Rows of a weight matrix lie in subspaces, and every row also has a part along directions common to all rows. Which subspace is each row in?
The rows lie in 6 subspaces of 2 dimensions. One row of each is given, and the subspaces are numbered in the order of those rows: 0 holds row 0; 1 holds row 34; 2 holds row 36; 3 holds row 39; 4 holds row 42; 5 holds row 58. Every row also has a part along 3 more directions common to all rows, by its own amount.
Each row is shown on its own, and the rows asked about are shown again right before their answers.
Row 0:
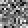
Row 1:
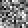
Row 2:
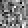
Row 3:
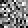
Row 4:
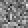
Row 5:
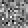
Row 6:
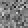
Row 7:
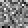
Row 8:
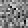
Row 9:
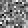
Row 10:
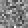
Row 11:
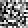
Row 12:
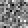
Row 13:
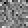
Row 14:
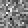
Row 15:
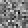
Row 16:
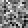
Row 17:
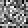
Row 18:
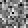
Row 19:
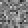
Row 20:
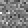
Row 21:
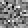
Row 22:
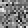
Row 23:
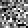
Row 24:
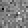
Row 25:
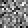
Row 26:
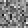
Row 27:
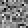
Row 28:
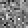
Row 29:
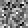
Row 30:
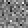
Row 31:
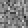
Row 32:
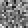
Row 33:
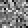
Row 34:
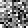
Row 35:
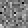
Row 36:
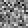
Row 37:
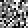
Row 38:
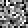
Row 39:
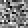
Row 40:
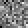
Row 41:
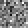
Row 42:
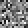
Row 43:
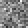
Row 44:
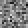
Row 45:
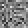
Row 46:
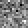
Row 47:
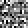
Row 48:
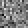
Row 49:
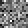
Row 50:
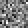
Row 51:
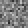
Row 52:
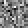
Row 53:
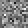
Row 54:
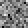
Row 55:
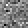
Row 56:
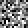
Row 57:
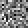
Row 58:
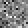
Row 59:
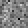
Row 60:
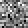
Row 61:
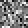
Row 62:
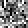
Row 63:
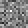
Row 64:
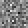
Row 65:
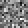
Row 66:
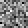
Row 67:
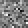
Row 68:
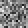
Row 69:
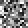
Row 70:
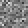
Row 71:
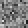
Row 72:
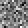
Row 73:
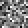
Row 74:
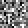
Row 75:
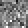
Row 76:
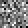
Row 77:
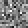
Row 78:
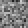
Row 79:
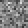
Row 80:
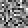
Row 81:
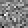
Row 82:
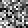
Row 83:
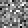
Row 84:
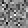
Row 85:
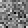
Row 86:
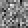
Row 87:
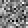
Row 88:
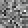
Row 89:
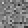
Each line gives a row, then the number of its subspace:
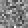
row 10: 3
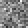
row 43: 1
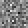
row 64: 4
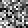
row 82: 5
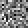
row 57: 5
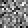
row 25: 0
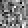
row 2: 2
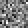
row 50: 4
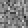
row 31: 2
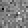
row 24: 1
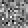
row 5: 5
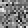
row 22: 1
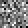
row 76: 0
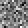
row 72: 0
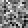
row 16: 3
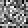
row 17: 3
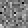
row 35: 5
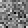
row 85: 1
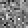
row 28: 5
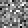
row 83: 0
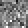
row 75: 1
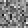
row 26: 3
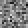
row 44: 4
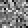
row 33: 0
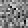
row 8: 1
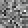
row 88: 3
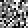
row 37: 1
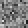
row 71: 2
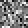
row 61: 0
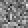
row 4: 3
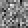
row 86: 1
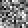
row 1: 5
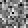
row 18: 2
